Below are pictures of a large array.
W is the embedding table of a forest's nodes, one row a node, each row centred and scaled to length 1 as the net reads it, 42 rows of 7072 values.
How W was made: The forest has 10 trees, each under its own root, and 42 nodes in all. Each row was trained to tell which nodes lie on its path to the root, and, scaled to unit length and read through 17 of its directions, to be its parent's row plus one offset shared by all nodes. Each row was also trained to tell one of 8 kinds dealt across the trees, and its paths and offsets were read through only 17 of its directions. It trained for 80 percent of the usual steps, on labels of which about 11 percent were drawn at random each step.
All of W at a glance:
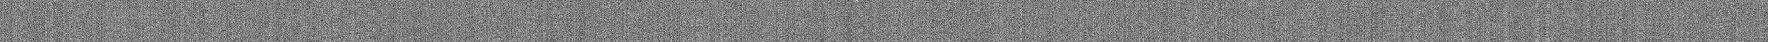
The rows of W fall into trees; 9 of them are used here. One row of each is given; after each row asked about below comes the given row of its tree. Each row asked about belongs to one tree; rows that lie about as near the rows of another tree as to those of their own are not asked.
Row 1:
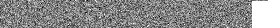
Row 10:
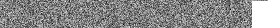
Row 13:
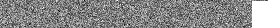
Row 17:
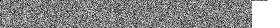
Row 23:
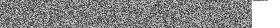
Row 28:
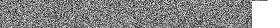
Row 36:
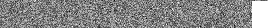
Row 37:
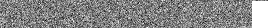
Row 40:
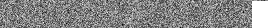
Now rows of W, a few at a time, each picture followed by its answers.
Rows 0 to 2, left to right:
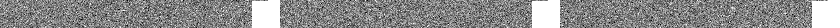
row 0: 37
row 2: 10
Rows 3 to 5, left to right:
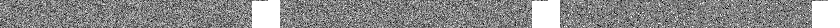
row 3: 36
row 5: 1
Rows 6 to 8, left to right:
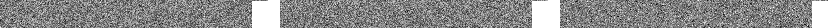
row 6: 40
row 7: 23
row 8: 36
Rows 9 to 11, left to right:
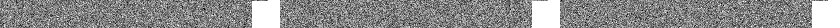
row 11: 13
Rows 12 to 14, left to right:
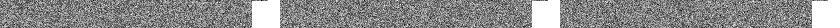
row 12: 17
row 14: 28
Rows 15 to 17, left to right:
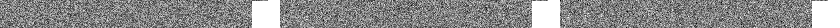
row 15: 13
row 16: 1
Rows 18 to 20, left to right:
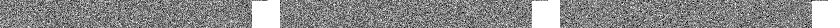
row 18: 28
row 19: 37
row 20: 1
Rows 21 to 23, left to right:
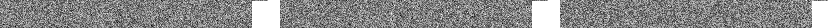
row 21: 17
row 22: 36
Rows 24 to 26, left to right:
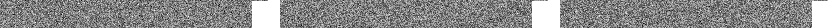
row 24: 17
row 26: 23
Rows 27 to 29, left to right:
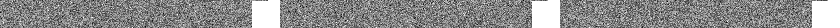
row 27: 37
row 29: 40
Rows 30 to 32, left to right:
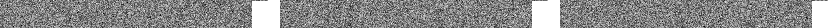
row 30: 13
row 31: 40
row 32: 17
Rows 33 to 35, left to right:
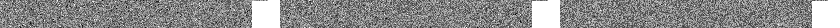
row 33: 10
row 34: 1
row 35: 28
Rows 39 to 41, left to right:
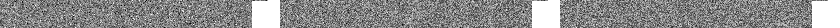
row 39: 17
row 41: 28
